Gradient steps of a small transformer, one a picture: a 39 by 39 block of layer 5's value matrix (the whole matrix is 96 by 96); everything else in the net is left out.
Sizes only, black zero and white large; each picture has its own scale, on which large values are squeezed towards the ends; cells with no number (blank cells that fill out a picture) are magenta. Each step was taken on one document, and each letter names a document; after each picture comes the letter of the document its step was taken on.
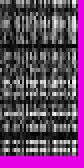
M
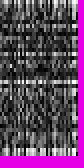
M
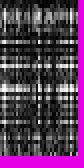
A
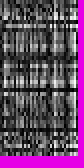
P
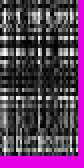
A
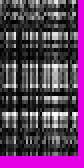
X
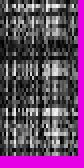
X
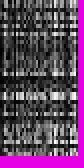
P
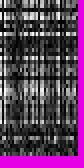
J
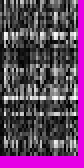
P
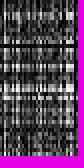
A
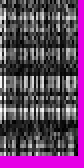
J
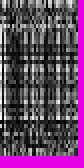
J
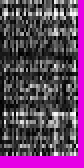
P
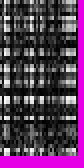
J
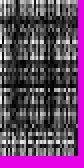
J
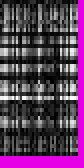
A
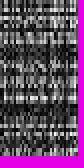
P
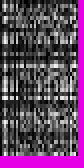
P
